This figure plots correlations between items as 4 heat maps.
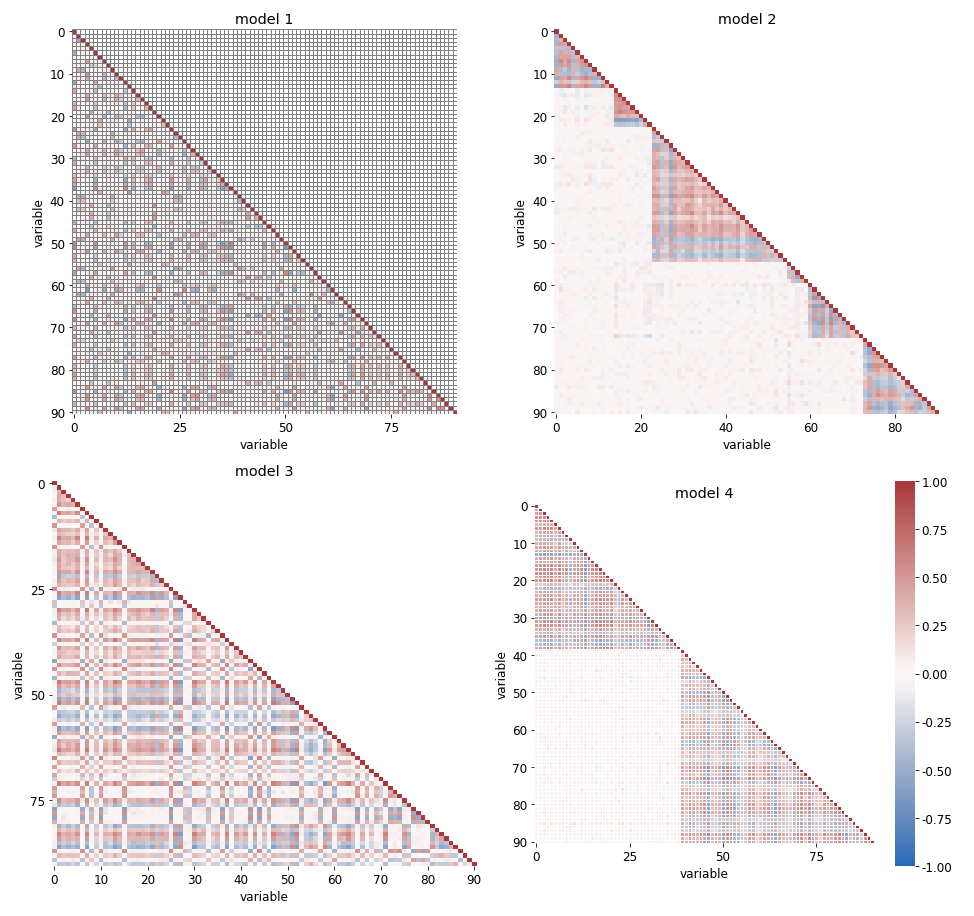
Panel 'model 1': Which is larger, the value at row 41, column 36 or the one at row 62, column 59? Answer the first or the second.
the second
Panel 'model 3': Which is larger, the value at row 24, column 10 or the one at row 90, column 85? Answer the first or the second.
the second
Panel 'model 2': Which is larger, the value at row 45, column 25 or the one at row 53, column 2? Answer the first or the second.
the second
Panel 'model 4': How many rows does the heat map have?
91
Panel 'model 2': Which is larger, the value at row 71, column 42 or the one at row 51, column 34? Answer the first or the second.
the second
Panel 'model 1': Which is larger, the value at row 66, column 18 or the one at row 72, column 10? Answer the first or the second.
the first
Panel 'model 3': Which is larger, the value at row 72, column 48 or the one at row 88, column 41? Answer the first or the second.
the second
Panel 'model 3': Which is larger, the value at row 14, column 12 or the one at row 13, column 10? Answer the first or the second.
the first
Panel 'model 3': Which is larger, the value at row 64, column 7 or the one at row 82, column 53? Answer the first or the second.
the first
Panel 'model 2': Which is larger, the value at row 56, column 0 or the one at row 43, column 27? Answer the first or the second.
the first
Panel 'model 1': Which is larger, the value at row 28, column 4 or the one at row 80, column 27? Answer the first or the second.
the second
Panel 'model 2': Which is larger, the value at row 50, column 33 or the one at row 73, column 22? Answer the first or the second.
the second
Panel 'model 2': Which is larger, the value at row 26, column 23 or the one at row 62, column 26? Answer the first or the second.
the first
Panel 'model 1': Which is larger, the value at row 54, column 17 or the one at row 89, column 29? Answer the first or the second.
the second
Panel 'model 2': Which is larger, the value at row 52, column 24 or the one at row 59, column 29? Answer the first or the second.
the second
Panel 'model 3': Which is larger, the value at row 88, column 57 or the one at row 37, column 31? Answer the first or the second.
the second
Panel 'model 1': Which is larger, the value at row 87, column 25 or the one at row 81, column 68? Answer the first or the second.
the second
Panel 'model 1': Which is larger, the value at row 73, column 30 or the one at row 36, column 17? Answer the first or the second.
the second
